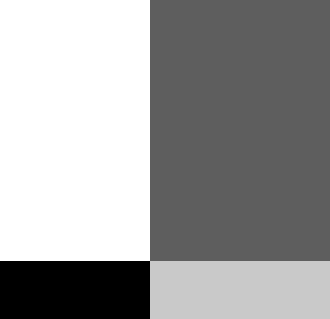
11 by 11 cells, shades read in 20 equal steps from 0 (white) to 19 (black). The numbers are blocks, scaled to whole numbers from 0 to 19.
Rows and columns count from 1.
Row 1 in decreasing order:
12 12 12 12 12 12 0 0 0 0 0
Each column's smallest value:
0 0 0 0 0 4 4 4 4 4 4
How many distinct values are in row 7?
2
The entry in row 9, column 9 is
12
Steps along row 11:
same same same same down same same same same same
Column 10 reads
12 12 12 12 12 12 12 12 12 4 4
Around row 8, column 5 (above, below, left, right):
0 0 0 12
